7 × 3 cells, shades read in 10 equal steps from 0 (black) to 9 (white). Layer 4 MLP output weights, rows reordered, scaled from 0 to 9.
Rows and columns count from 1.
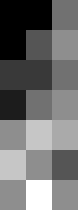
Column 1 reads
0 0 2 1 5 7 5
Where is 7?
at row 5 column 2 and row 6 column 1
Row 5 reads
5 7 6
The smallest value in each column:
0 0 3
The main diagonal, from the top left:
0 3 4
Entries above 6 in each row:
0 0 0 0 1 1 1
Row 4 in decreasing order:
5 4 1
